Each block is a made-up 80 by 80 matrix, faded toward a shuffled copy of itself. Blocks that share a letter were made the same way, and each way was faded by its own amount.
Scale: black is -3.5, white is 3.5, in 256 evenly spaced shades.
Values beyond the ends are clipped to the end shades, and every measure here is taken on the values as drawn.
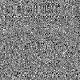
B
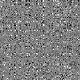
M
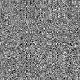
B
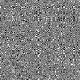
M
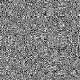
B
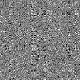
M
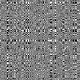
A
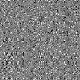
M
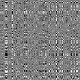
A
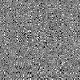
M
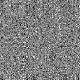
B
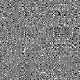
M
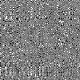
M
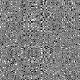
M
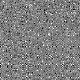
M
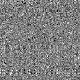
B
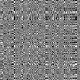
A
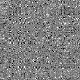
M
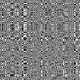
A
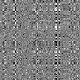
A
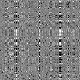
A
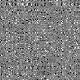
M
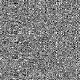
B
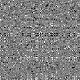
M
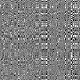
A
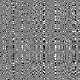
A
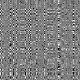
A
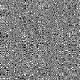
M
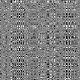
A
